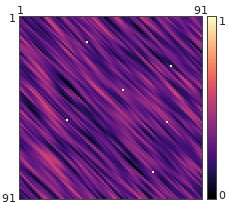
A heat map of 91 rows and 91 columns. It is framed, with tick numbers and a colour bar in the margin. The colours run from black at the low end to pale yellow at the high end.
Six lone cells stand out, each far higher than its neighbours. Streaks slant down to the right. Neither half mirrors the other. On average the colour sits 30% of the way up the scale.
